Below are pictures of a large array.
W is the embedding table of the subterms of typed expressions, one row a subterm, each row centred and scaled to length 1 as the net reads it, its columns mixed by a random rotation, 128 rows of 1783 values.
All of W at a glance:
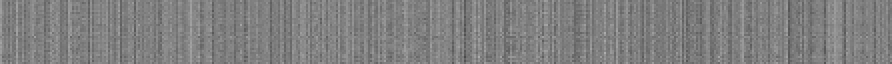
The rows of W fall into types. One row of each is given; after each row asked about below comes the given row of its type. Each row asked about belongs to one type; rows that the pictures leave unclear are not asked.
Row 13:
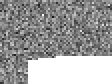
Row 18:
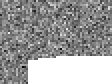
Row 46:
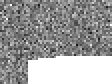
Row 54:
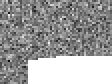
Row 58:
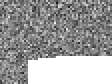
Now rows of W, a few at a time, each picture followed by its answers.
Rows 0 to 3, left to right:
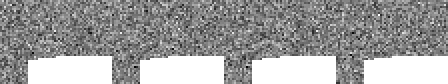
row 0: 46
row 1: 18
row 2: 18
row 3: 13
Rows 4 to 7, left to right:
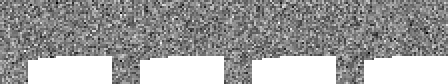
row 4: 58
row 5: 54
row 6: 58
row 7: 46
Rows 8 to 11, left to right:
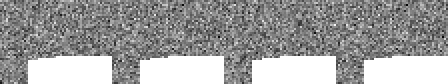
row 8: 58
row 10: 46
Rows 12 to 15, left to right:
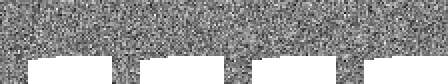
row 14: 54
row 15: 54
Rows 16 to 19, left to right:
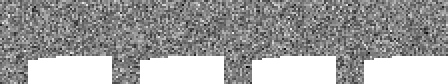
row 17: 54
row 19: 46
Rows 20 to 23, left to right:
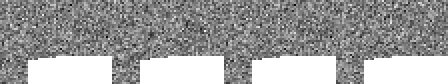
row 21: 54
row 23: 58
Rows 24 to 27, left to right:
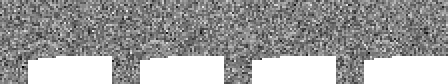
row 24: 18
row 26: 54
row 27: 46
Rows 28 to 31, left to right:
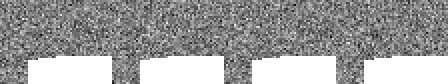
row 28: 13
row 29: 58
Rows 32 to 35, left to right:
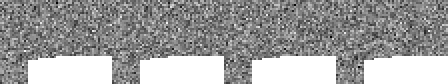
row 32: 58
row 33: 58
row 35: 18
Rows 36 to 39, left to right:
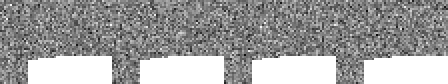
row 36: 46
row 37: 13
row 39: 13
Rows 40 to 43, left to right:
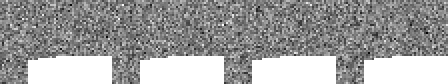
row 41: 46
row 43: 46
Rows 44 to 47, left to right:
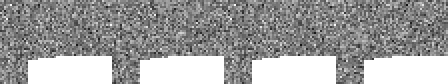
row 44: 46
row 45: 13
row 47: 54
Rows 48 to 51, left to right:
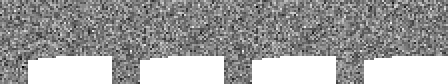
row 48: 18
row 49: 18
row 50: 18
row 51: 58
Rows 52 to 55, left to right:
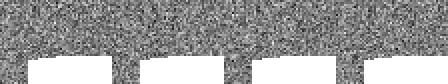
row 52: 58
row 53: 13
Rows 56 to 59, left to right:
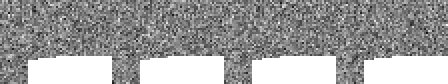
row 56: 54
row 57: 58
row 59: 46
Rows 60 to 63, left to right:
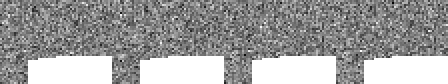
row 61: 54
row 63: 58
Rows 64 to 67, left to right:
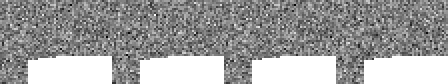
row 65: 13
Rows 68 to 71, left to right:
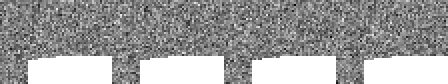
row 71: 58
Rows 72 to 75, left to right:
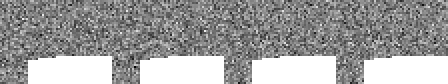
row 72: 13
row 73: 18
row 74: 46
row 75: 46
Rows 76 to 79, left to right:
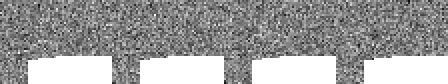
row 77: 13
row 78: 58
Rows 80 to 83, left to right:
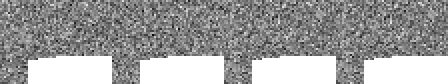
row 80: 54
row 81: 13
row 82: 58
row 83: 58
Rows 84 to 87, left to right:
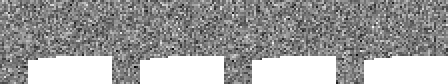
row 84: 54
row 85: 18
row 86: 54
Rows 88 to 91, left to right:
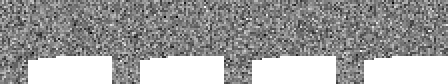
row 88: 46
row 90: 13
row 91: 58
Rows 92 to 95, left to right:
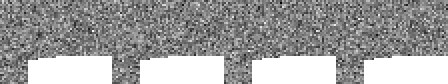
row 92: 54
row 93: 54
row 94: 58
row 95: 13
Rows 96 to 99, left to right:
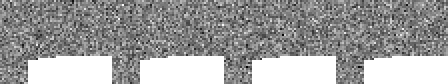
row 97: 46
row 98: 18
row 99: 18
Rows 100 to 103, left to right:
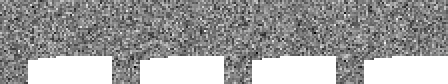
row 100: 18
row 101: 18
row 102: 46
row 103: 54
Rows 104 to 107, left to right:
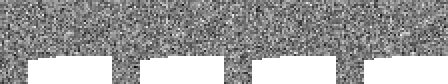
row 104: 13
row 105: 18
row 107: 18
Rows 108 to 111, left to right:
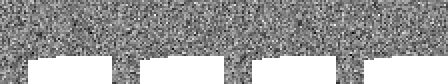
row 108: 46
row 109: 13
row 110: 46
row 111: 13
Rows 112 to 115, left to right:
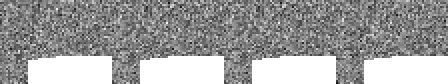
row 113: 58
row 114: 58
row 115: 58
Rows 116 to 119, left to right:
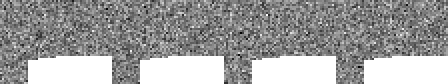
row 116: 54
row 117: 18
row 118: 13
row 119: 18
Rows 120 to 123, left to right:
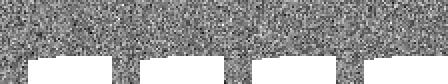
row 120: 46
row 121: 46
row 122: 58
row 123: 58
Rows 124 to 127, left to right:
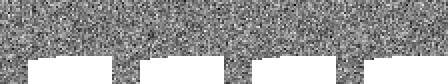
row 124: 54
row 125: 54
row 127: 54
